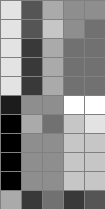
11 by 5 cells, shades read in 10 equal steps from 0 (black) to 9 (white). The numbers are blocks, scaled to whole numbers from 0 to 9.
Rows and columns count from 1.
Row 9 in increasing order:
0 5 5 7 7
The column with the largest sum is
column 5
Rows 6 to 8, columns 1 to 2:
1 5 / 0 6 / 0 5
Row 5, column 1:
8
